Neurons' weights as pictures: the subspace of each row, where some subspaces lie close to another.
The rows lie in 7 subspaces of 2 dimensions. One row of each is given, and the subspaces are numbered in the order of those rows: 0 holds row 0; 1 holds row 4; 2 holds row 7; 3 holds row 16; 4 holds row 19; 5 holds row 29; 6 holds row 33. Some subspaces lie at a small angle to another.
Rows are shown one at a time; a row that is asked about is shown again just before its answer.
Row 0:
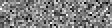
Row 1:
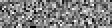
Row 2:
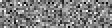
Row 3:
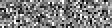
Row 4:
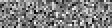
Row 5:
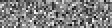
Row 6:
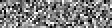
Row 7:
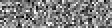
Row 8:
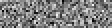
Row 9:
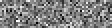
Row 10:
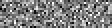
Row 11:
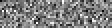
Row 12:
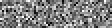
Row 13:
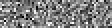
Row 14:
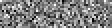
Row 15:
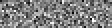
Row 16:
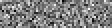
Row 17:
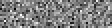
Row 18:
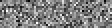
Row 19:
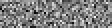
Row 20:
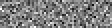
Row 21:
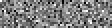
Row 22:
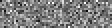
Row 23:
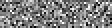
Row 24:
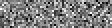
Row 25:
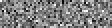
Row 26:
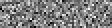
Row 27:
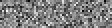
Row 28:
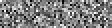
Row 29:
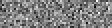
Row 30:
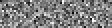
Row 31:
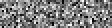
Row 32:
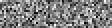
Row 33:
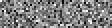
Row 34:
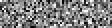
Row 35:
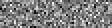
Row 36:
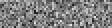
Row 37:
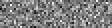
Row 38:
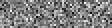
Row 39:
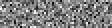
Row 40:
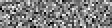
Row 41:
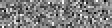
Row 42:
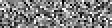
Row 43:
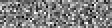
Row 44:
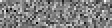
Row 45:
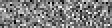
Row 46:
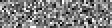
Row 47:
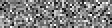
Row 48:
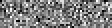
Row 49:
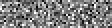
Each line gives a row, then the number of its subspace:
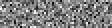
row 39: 4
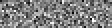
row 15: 0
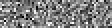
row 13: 2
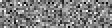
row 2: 6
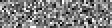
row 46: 6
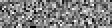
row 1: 6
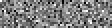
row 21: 6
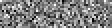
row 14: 3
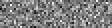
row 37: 4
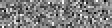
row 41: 1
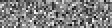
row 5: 1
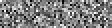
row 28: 3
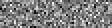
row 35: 4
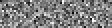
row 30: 0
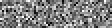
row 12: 2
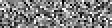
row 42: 0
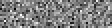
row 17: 2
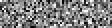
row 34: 6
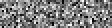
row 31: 1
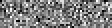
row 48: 5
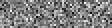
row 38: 0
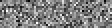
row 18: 2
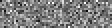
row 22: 6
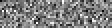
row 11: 4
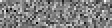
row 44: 5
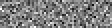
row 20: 3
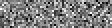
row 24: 0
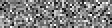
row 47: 0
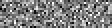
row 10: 4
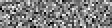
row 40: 3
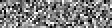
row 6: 5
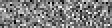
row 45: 1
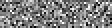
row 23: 3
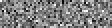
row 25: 6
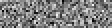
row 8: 4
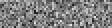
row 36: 1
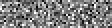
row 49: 5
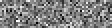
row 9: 2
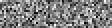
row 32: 5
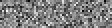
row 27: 2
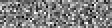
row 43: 5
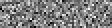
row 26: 3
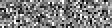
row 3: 1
